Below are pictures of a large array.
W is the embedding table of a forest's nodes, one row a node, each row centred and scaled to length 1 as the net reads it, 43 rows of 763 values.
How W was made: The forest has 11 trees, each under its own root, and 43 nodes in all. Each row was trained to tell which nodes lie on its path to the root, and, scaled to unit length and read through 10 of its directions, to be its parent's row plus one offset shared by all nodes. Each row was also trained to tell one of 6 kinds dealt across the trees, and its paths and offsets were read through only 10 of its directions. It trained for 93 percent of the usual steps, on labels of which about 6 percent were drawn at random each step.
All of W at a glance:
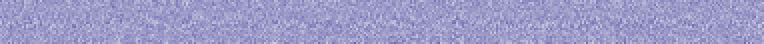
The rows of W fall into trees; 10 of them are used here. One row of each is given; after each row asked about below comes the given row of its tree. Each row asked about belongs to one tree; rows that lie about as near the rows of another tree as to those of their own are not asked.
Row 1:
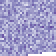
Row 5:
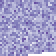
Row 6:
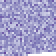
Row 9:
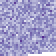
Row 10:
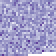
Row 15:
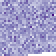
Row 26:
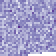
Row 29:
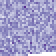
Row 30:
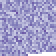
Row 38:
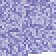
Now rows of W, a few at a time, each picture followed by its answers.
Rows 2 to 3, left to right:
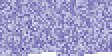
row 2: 6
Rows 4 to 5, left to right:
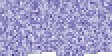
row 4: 10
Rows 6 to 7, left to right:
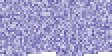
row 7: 1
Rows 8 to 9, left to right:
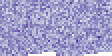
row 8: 38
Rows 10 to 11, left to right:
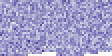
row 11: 15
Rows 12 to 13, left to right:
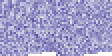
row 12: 26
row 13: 15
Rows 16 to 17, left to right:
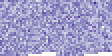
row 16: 5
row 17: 5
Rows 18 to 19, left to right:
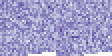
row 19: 29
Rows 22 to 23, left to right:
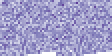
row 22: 9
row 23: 9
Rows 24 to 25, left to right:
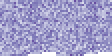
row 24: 10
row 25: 6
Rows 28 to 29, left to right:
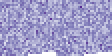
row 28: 29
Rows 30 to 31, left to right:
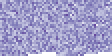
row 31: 6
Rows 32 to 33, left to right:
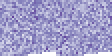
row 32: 10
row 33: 26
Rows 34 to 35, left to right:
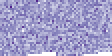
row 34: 9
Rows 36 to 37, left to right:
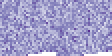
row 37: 29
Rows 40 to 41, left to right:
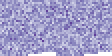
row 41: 15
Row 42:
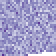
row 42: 30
